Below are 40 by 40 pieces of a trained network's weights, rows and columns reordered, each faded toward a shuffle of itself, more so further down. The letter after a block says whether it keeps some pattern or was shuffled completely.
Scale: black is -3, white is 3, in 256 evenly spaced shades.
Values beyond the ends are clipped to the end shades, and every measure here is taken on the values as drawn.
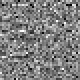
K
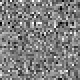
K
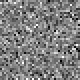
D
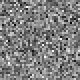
D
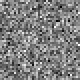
D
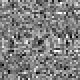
K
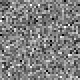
D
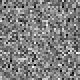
K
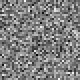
D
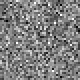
D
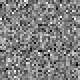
K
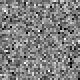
D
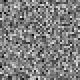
D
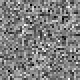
D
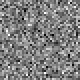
D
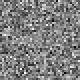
D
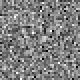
K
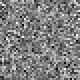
D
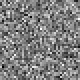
D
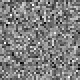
D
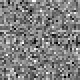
K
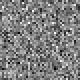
D
